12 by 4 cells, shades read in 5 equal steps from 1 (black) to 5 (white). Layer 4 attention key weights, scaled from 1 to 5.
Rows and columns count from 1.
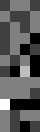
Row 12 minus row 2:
0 0 -1 -1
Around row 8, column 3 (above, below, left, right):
4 3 3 3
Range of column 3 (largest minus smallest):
3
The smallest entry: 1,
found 9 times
